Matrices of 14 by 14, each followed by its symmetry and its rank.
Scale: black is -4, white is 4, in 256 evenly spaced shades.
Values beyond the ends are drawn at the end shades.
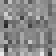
neither, rank three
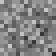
symmetric, full rank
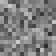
neither, full rank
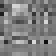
neither, rank two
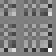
symmetric, rank one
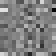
neither, rank three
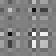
symmetric, rank one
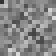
symmetric, full rank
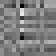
neither, rank two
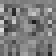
neither, rank three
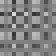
symmetric, rank one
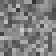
neither, full rank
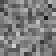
neither, full rank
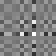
symmetric, rank one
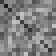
symmetric, full rank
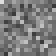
symmetric, full rank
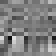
neither, rank two
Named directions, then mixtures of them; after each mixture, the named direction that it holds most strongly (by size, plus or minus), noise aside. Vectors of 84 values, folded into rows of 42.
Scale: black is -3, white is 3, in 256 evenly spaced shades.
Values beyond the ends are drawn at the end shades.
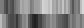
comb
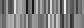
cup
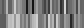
cup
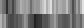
comb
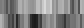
comb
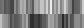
comb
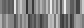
cup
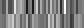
cup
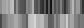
comb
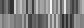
cup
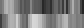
comb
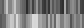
comb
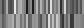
cup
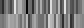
cup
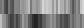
comb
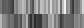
comb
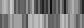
comb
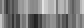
comb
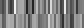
cup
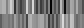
cup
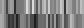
cup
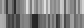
comb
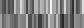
cup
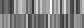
cup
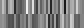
cup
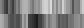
comb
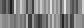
cup
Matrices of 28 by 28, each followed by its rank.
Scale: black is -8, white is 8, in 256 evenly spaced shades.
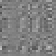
three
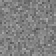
full rank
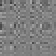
three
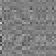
three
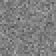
full rank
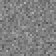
full rank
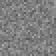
full rank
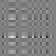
one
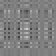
one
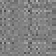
three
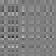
one
